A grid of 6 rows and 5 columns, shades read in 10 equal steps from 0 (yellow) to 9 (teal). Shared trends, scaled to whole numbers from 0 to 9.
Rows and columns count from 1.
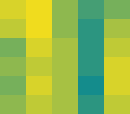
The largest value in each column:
5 2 4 9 5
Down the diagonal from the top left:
1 0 3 8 1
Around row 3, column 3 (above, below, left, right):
4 3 1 8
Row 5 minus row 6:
1 -1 0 1 -1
